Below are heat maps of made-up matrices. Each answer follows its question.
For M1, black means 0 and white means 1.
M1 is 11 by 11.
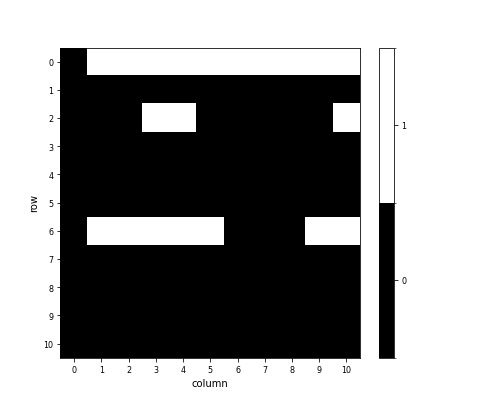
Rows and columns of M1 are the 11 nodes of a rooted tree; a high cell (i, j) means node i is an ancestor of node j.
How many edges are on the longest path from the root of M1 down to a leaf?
3
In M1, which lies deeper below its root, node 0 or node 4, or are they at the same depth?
node 4
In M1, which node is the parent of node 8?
0
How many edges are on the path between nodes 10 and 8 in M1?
4
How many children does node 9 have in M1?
0
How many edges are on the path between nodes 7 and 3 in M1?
4
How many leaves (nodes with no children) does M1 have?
8
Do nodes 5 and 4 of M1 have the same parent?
no
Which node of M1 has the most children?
6
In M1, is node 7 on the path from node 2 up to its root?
no
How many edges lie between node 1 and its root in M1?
2
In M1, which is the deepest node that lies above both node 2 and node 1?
6
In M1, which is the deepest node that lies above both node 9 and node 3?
6
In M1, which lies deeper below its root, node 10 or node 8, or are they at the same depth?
node 10
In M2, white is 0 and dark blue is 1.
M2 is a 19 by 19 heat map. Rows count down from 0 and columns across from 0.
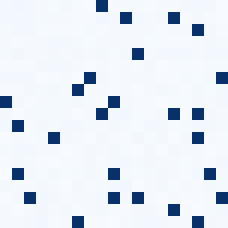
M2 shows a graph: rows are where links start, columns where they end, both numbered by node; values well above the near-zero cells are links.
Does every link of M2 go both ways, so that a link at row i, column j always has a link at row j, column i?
yes
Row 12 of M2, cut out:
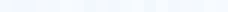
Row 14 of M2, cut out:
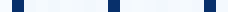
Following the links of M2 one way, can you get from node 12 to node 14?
no
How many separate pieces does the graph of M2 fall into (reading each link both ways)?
6
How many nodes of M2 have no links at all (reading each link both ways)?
5
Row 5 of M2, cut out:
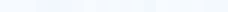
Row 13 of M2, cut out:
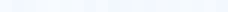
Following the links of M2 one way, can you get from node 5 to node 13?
no
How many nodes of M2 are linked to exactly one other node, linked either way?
6
